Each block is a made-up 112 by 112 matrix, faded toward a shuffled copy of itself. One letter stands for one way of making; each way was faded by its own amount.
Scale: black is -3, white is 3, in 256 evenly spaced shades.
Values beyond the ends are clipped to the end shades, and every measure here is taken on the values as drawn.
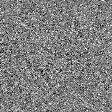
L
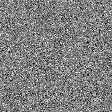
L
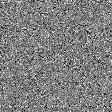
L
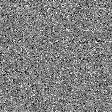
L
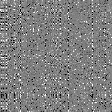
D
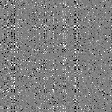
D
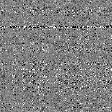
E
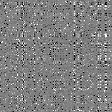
D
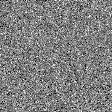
L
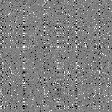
D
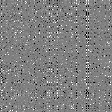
D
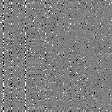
D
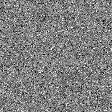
L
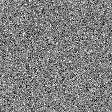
L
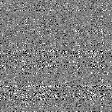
E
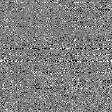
E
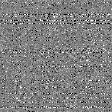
E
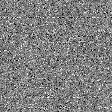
L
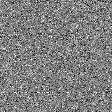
L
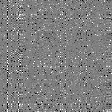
D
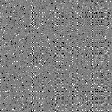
D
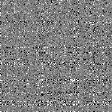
E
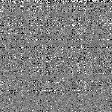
E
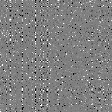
D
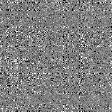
E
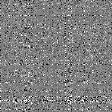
E
